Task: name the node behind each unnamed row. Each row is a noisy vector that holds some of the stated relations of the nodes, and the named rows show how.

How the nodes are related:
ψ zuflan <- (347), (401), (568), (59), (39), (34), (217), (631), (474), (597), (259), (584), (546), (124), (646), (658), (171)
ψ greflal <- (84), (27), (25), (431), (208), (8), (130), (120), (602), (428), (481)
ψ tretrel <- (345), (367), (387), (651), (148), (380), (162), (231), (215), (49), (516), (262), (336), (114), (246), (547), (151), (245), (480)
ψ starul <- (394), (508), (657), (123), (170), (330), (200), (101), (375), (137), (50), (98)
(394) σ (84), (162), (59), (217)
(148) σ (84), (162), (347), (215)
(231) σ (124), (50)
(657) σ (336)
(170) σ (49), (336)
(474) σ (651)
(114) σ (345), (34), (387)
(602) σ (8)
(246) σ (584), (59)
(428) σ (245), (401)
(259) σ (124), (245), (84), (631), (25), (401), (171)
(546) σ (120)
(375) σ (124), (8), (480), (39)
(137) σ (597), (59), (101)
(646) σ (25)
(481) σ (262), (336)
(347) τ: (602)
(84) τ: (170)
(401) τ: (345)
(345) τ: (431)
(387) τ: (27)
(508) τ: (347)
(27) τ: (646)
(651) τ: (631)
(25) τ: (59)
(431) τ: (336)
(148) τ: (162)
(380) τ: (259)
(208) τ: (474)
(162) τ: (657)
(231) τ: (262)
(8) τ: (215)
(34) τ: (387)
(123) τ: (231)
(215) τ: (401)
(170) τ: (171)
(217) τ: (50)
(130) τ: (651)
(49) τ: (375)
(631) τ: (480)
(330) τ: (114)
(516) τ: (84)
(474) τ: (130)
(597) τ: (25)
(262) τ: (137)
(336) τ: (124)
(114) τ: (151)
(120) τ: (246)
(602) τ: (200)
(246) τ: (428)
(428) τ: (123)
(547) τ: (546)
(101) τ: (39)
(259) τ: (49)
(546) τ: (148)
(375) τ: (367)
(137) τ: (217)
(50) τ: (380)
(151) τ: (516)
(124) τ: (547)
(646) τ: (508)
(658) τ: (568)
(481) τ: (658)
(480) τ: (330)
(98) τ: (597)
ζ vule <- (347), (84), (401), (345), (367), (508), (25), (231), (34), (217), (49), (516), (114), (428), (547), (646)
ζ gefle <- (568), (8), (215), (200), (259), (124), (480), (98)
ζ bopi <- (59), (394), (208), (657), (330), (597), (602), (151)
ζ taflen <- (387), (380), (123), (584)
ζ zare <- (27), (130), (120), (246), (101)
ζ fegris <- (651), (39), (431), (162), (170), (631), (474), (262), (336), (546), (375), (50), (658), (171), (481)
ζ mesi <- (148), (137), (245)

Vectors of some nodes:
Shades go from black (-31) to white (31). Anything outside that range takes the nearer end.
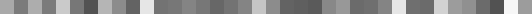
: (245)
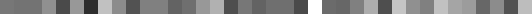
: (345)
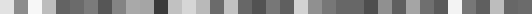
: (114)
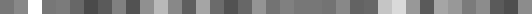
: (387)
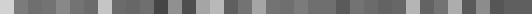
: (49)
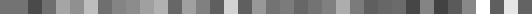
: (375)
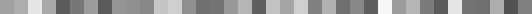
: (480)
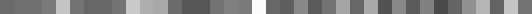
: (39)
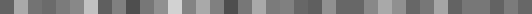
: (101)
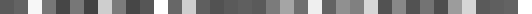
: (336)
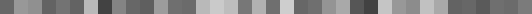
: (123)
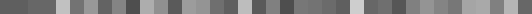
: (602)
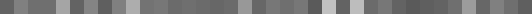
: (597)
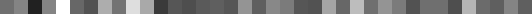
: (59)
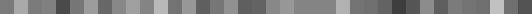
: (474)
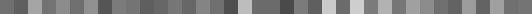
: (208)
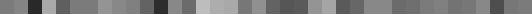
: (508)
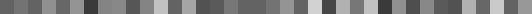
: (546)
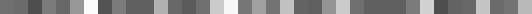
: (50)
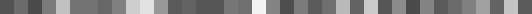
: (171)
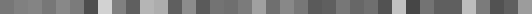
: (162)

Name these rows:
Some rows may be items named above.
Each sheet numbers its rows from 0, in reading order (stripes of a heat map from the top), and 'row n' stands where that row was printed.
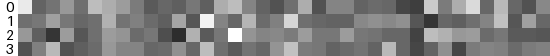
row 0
(231)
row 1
(170)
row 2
(217)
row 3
(481)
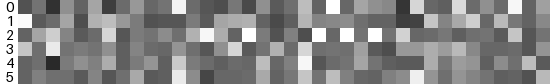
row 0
(124)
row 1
(231)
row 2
(330)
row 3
(380)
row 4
(259)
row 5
(215)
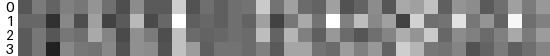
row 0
(8)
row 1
(124)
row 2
(8)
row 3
(98)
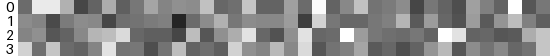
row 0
(631)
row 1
(84)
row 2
(137)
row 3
(262)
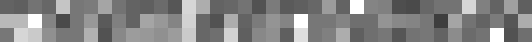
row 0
(657)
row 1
(651)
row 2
(631)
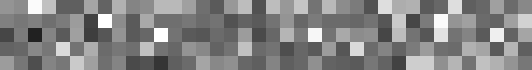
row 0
(480)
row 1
(148)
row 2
(124)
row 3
(602)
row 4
(428)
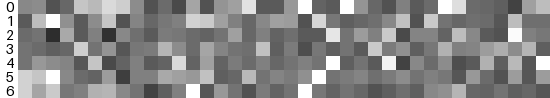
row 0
(137)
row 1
(130)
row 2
(401)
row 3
(602)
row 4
(431)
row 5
(651)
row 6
(246)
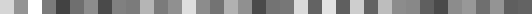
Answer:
(151)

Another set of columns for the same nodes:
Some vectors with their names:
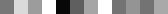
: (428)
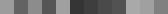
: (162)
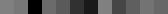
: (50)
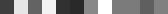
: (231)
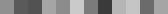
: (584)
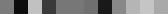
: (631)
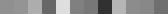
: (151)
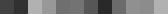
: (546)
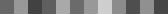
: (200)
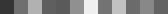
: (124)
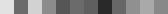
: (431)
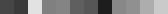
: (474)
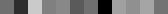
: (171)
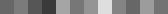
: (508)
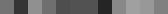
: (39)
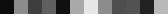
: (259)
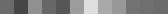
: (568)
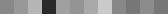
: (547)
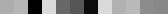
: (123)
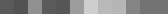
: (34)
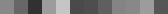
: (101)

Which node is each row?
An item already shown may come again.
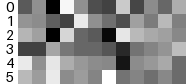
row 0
(137)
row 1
(330)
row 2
(123)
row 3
(546)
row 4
(130)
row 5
(84)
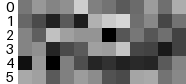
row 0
(148)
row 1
(217)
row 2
(336)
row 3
(49)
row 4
(375)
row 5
(387)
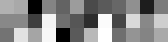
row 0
(380)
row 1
(246)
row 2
(428)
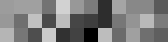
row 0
(151)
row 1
(651)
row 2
(262)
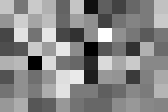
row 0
(481)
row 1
(602)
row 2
(231)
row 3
(170)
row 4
(123)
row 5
(657)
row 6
(148)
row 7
(245)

